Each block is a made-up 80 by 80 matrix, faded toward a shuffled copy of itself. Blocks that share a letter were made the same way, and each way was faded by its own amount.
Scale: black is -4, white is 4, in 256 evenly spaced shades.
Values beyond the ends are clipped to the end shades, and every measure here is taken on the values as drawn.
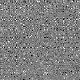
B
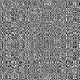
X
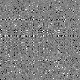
B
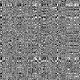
X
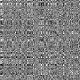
X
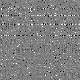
B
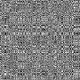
X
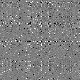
B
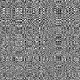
X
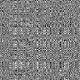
X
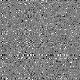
B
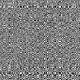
X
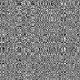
X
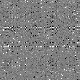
B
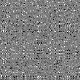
B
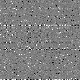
B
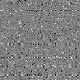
B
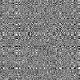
X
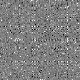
B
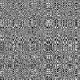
X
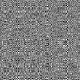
X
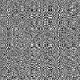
X
